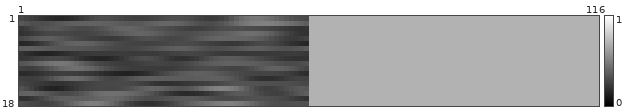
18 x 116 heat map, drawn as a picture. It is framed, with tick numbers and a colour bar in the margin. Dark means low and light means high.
The table splits into one row of 2 panels. Panel 1,1: low, streaked across. Panel 1,2: high, flat.
